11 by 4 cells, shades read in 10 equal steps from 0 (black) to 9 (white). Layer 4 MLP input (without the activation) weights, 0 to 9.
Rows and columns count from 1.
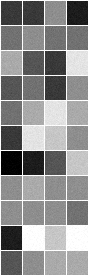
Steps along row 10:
up down up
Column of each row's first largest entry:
3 2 4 4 3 2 4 2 1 2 3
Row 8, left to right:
5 6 5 5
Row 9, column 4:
4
